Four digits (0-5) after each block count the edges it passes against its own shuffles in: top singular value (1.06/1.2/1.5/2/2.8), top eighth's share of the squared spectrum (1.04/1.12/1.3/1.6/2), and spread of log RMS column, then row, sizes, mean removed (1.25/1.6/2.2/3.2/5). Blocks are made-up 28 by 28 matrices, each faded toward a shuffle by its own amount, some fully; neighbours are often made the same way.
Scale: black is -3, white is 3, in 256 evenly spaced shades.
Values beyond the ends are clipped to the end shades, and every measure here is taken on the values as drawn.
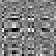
4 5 3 3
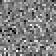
2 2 0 1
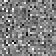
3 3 1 1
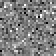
0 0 0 0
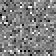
1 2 0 0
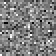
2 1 0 0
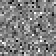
0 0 0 0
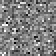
0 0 0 0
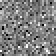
0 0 0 0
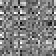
4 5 3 2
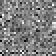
3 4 1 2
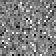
0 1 0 0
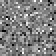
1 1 0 0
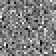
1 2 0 0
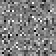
2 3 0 1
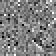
2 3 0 0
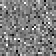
2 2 0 0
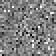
0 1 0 0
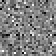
2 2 0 1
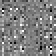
2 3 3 2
